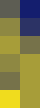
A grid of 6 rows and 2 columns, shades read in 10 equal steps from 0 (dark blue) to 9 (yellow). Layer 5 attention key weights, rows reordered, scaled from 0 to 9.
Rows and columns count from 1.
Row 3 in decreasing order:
6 4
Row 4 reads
5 6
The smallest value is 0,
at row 1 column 2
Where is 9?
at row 6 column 1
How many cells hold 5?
2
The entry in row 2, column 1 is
5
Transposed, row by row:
3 5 6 5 4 9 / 0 1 4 6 6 6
